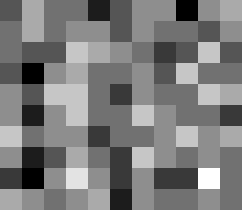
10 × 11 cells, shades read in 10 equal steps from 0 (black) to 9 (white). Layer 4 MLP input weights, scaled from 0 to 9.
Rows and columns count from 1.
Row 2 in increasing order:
3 3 4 4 4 4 5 5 5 5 6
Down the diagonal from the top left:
3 6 3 6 4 4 4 5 2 5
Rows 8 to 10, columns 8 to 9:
5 4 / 2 2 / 4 4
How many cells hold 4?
30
